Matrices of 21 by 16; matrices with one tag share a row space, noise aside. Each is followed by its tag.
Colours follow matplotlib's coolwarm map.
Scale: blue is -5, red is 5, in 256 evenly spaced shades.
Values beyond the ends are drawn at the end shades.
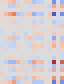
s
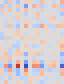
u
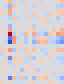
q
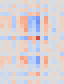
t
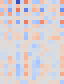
u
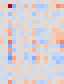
q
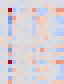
q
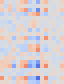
t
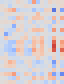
s
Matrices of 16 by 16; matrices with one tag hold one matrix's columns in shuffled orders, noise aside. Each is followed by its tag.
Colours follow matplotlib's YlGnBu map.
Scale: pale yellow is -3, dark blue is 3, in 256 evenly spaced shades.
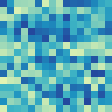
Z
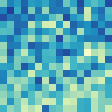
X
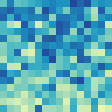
X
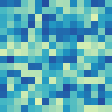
Z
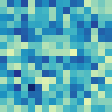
Z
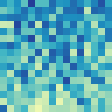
X
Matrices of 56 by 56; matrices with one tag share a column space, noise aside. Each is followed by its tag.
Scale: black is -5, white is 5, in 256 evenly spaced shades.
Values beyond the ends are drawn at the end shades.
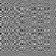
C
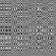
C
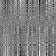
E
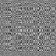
C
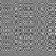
C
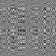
C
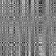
E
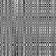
E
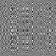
C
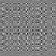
C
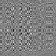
C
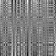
E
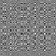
C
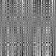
E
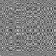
C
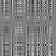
E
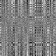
E
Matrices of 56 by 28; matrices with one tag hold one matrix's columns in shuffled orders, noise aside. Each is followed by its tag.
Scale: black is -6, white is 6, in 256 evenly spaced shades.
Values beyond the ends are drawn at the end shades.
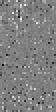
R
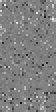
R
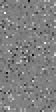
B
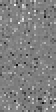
R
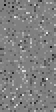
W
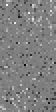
R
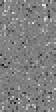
R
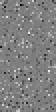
W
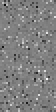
W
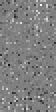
R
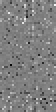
R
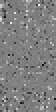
R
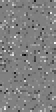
B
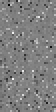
W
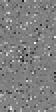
B
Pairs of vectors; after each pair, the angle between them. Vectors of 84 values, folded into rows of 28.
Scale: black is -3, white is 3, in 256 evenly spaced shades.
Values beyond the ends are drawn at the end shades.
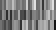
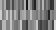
nearly opposite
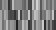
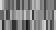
orthogonal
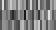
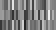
partly aligned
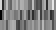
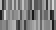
nearly parallel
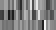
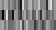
partly aligned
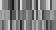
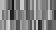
partly aligned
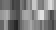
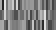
orthogonal
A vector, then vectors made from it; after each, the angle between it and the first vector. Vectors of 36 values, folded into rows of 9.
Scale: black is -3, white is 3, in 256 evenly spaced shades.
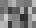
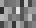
orthogonal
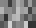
partly opposed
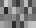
orthogonal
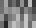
partly opposed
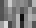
partly aligned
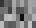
partly aligned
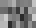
nearly parallel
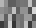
partly opposed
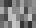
orthogonal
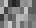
partly opposed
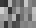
orthogonal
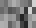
nearly parallel
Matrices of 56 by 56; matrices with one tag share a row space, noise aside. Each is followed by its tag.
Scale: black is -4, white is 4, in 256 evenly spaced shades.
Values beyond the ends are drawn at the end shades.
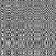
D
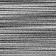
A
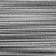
A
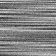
A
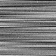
A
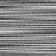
A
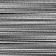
A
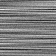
A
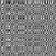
D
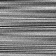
A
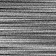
A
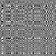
D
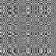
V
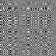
V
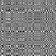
D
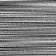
A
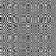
V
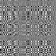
V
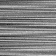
A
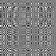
V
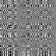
V
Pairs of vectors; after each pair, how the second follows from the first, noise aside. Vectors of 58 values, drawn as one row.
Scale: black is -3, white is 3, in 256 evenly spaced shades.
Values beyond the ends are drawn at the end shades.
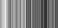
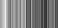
copied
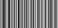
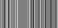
partly zeroed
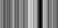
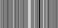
partly zeroed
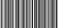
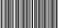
copied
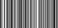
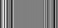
partly zeroed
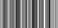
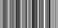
copied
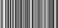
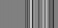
partly zeroed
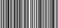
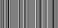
partly zeroed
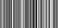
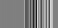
partly zeroed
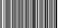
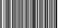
copied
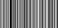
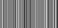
partly zeroed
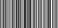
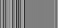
partly zeroed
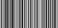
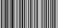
copied
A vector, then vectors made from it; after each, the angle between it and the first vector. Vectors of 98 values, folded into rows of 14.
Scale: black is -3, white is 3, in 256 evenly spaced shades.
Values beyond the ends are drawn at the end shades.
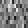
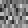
partly opposed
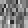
partly opposed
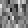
orthogonal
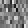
nearly opposite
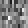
partly opposed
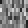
partly aligned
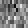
nearly opposite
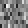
orthogonal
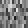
nearly parallel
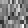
partly aligned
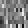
partly opposed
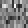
partly aligned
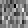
partly opposed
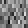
partly aligned
